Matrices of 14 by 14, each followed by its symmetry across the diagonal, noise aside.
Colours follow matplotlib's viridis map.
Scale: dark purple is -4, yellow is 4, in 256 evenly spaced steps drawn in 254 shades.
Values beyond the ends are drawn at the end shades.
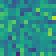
antisymmetric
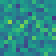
neither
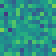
neither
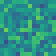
symmetric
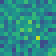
symmetric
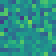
neither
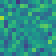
antisymmetric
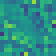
antisymmetric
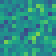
neither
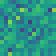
symmetric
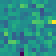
antisymmetric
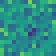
symmetric
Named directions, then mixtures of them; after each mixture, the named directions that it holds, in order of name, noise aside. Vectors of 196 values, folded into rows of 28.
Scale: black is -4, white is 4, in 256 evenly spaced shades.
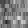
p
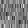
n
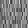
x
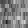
p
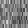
n, p, x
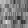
p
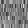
n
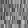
n, p, x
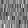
n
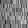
n, p, x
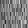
p, x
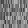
n, p, x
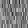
x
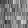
p, x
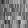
n, p, x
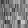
n, p, x
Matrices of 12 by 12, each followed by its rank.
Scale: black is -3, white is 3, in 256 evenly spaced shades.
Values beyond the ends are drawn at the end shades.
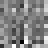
two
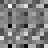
two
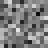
full rank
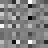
two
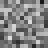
full rank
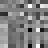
two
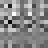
two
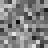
full rank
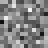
full rank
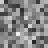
full rank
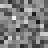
full rank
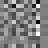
two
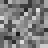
full rank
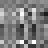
two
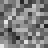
full rank
